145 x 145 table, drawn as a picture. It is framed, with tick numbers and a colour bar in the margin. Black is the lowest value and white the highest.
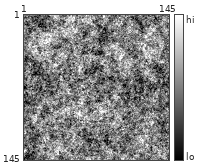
There is no seam. The histogram is bell-shaped. The halves do not mirror each other. On average the colour sits 50% of the way up the scale. The field is mottled with small blotches. No single row or column stands out from its neighbours.
